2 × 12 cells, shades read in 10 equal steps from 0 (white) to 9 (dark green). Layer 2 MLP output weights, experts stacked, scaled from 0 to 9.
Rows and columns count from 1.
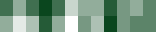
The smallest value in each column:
4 1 3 8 4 0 4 3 8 5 4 6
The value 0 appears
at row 2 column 6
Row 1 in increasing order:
2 4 4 4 4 5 6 7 7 7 8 9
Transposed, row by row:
7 4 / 4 1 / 7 3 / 9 8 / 7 4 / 2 0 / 4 5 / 4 3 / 8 9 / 5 5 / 4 6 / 6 6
